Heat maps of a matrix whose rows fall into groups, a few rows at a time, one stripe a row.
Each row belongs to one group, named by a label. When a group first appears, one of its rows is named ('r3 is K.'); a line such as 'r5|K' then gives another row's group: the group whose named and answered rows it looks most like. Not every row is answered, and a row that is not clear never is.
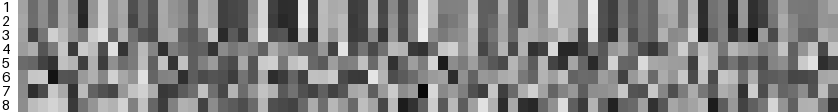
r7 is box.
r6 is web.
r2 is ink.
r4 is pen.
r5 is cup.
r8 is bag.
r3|ink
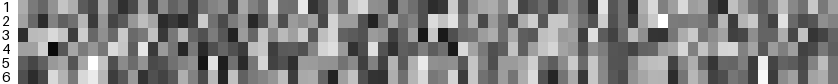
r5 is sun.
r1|cup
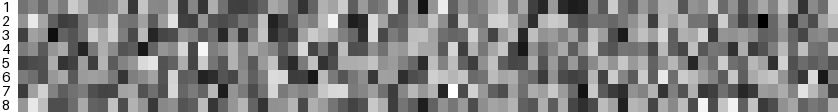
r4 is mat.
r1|pen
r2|web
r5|box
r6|pen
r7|bag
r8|web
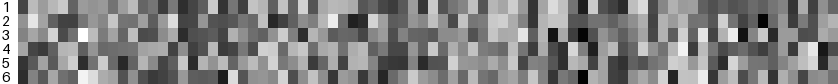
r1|bag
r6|sun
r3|web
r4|cup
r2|web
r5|cup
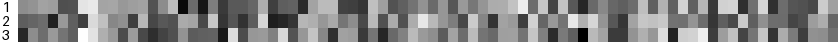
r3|sun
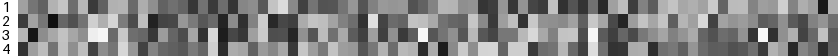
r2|sun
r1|pen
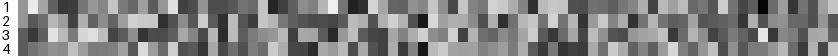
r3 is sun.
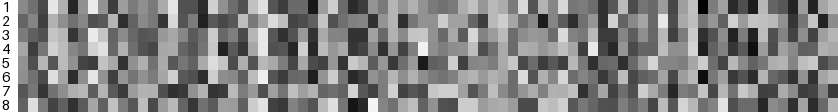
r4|ink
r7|box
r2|pen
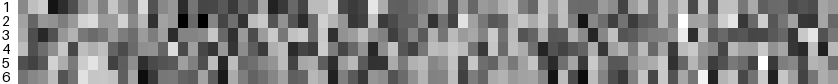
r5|sun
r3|cup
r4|pen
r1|web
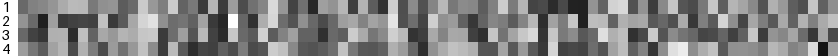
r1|pen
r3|box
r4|pen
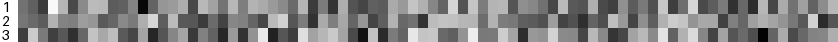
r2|pen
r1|mat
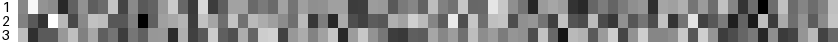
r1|web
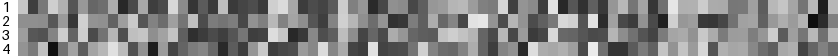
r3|pen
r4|ink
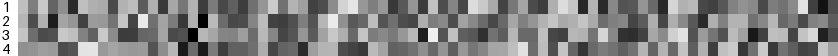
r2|ink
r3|cup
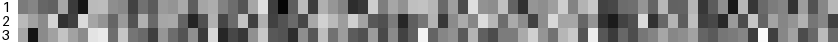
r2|bag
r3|ink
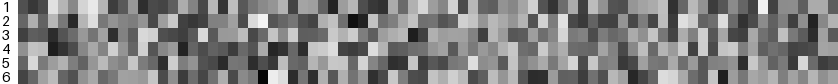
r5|bag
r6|pen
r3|box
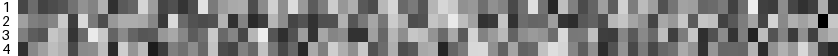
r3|mat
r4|bag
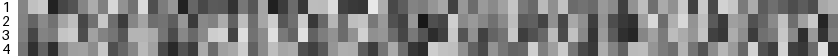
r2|cup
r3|cup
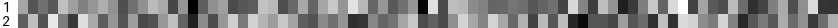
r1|cup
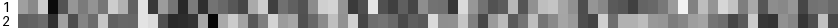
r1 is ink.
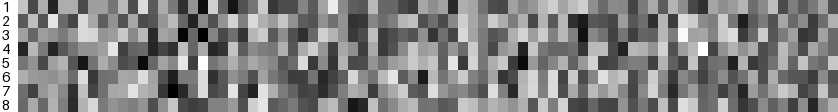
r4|sun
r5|mat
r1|ink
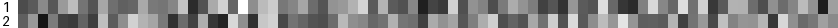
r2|box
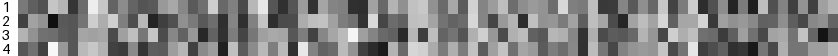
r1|mat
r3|bag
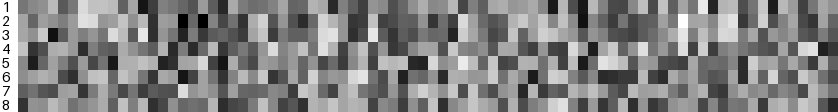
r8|bag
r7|sun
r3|ink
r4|cup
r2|ink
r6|bag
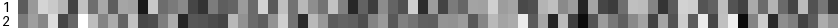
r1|bag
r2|web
